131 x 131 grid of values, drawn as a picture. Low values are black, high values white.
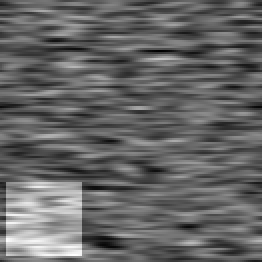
Neither half mirrors the other. The bottom left is the ninth with the highest average. An odd patch, higher than its surroundings, sits in the bottom left. Overall the values sit about 40% of the way up the scale.
